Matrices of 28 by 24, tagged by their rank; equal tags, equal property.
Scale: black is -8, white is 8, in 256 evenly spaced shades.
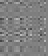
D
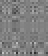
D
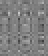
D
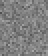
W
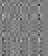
D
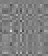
D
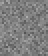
W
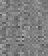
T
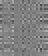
D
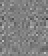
T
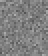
W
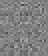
T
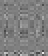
D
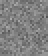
W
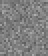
W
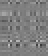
D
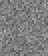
W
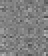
T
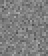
W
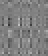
D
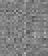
T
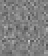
T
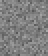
W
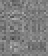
T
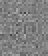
T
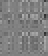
D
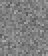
W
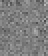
T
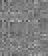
T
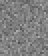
W
